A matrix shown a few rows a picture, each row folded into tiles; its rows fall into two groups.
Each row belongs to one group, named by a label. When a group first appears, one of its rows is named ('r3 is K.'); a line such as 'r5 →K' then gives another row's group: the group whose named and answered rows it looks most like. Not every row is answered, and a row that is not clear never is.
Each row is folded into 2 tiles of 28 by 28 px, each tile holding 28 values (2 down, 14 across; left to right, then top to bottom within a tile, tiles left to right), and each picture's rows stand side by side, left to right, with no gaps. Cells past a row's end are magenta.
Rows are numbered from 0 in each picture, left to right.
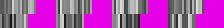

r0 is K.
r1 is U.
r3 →K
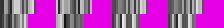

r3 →K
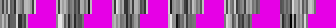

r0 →U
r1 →U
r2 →U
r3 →U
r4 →U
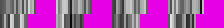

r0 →K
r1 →U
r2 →K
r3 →U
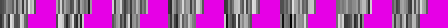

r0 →K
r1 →U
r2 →U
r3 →K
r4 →K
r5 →K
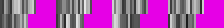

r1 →K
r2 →U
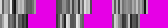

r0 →U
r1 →K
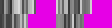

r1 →U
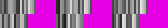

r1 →K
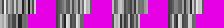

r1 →K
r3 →K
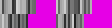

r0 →U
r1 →U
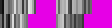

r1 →U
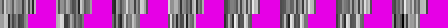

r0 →U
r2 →K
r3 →U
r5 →K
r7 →K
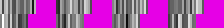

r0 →U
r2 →K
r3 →K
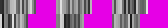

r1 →U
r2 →U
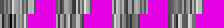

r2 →U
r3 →K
